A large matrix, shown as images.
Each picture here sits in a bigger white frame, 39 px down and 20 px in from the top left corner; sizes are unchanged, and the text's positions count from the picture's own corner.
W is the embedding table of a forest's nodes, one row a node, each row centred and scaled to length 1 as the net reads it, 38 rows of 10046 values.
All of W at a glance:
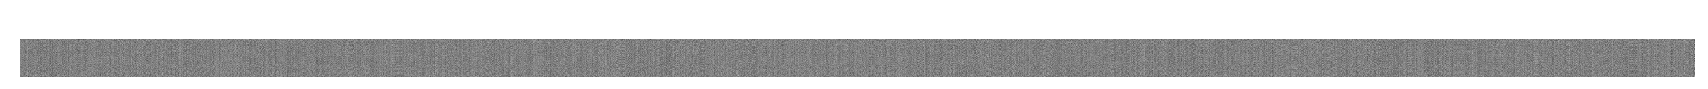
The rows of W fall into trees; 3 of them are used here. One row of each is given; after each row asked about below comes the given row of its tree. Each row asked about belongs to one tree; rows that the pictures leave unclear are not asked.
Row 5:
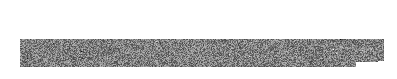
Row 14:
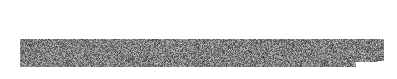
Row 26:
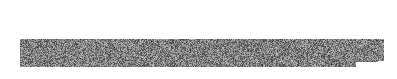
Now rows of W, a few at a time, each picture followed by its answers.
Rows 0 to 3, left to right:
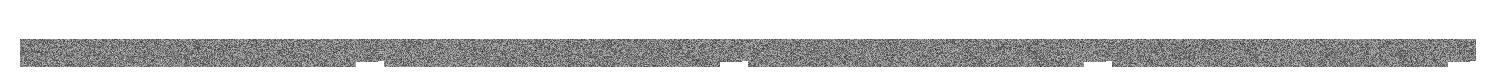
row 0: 14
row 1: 26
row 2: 5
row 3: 5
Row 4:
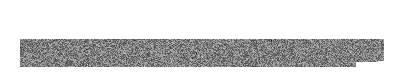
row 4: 14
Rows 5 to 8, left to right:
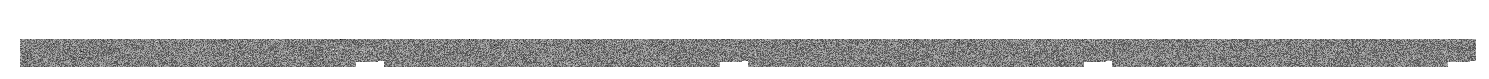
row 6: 5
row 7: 26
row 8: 14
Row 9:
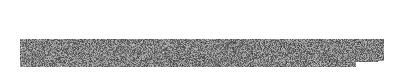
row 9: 26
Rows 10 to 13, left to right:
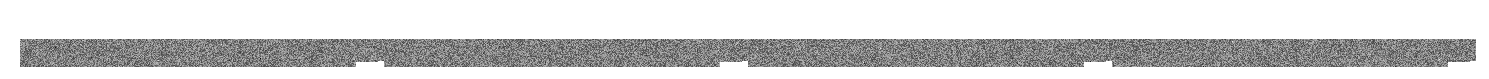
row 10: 5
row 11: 14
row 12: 14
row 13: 26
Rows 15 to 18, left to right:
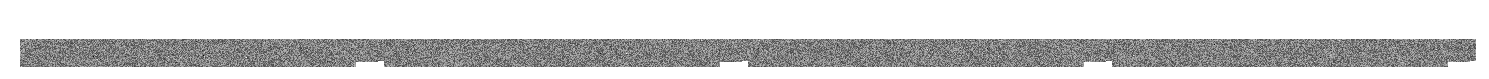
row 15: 5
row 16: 26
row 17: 5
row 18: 14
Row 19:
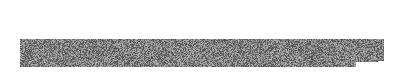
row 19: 5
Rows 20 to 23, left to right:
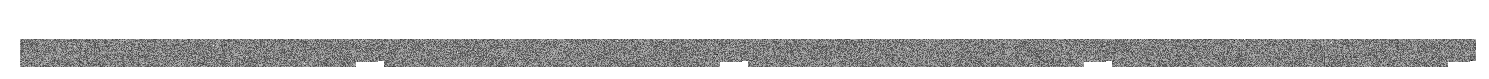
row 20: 14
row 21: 5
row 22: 5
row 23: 14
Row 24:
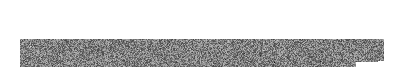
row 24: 5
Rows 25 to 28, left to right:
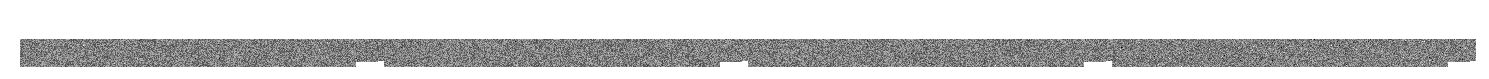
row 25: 14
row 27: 14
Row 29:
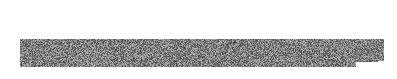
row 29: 26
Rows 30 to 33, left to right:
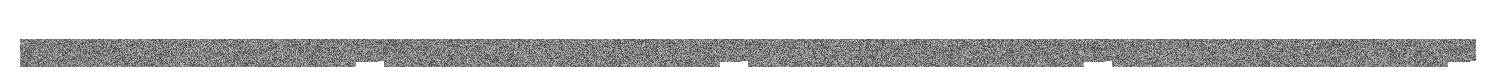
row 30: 5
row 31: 14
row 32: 14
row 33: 26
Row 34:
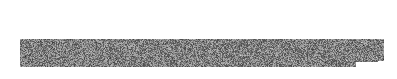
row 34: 26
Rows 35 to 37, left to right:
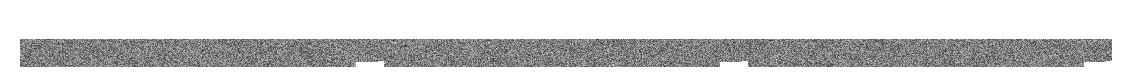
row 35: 5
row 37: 14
